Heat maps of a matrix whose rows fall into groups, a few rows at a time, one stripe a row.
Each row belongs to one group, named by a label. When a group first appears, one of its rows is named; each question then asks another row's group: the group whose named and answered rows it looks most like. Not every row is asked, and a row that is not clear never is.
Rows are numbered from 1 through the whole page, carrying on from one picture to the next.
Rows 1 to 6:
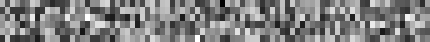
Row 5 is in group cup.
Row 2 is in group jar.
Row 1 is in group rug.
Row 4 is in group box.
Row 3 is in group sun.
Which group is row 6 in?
jar
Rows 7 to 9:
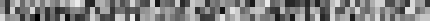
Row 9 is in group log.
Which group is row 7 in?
box
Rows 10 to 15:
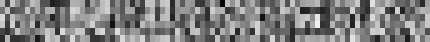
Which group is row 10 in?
rug
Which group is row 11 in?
box
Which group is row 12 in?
rug
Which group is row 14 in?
box
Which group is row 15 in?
jar
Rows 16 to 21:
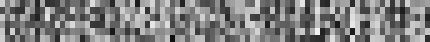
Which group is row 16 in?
log
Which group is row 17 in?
jar
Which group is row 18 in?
cup
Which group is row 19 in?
jar
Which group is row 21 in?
box
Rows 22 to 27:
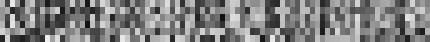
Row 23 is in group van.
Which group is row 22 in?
rug
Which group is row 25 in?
rug
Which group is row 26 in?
cup
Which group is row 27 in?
jar
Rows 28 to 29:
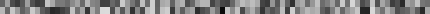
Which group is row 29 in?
rug
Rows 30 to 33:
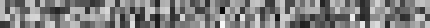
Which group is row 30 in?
van
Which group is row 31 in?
rug
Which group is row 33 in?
box
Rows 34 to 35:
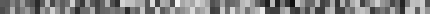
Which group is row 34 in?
jar
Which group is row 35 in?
sun
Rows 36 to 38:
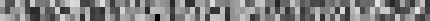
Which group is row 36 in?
box
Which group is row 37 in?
jar
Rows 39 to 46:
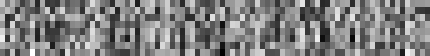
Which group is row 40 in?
cup
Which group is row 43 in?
log
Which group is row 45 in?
log
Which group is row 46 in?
sun
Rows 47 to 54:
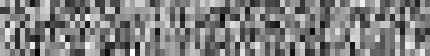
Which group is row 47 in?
cup
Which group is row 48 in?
van
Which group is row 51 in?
cup
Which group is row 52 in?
cup
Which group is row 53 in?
sun
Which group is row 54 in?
log
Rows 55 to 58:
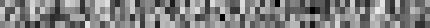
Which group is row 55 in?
box
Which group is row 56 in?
box
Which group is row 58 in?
cup
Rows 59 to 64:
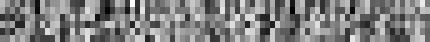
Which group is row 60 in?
sun
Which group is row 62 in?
van
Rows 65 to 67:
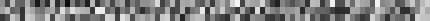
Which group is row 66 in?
box
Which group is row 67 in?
van
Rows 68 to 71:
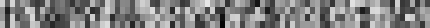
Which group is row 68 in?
cup
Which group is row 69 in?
van
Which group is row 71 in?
rug
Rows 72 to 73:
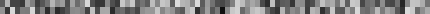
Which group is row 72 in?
jar
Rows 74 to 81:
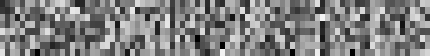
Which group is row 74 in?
van
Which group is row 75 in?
box
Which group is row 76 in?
jar
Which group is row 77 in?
van
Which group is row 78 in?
cup
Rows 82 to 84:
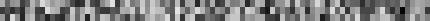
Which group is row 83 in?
jar
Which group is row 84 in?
rug
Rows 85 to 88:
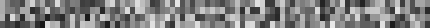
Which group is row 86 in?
cup
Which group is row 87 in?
rug
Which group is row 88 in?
jar
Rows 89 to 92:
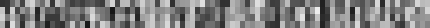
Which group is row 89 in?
van
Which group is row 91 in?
log
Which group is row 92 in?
rug
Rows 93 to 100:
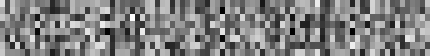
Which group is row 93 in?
rug
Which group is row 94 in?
rug
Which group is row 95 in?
log
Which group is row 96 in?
box
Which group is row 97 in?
sun
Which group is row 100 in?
log
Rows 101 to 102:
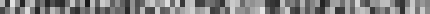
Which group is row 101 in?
rug
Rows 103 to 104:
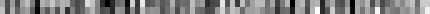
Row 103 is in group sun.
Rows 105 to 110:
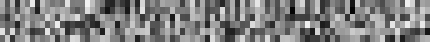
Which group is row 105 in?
sun
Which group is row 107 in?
box
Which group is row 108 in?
van
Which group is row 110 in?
box
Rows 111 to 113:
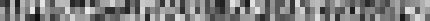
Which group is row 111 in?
van
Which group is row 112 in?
sun
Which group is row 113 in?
jar
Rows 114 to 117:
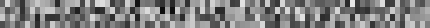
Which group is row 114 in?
box
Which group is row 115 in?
van
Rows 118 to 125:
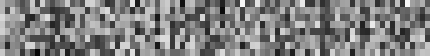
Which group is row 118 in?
log
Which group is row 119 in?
rug
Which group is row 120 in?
cup
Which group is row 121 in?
log
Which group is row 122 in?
box
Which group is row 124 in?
van
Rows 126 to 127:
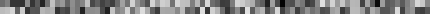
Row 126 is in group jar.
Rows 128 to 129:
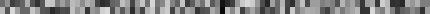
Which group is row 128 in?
jar
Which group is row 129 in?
rug
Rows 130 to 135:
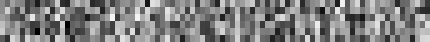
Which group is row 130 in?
jar
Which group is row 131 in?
cup
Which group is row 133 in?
log
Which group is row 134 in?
log
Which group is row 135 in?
van
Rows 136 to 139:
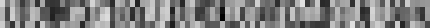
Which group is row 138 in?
rug
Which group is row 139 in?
box
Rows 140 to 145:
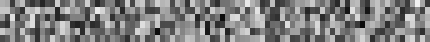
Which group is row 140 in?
jar
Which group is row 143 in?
van
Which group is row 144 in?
cup
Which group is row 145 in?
sun
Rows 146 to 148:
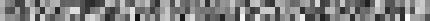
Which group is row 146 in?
van
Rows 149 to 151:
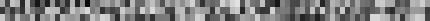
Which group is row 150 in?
jar
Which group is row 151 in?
box
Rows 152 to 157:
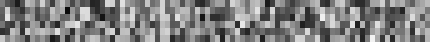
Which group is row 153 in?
jar
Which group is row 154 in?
jar
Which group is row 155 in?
box
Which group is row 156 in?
van
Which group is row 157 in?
log
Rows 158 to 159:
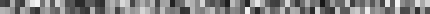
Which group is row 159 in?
cup
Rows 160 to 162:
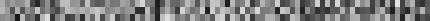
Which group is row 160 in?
cup
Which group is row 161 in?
box
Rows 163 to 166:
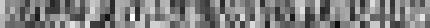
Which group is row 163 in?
log
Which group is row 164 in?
log
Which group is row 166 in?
jar
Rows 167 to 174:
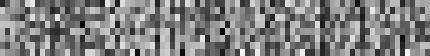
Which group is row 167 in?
van
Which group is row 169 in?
van
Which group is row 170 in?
cup
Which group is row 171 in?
rug
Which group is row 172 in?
cup
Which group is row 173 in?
van
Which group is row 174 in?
log
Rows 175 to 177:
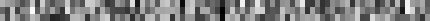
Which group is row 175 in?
log
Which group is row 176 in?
sun
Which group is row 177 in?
rug
